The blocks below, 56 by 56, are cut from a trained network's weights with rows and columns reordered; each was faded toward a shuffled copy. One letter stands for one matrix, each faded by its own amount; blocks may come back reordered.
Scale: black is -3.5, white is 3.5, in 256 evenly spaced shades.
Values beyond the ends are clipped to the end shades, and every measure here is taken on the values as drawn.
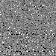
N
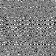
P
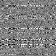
P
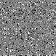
N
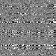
P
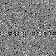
N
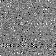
N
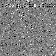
N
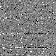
N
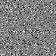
N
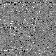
N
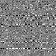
P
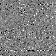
N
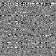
P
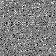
N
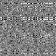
P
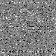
N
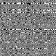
P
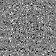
N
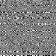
P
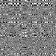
P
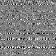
P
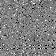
N
